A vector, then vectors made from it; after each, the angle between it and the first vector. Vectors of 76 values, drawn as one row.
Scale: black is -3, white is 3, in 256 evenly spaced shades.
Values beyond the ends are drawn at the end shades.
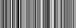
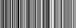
nearly parallel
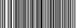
partly opposed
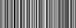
orthogonal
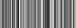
nearly parallel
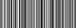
nearly opposite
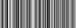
partly aligned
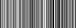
partly opposed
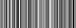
partly aligned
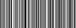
partly opposed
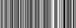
partly aligned
